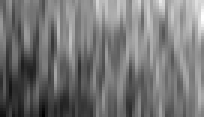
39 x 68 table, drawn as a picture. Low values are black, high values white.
The top right is the ninth with the highest average. The ninth with the lowest average is the bottom left. Streaks run downward. The field climbs toward the top right.
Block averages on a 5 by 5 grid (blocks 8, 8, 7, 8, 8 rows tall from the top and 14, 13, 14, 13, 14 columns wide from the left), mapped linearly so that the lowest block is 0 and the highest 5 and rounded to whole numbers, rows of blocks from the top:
23445
23344
12233
01223
00223
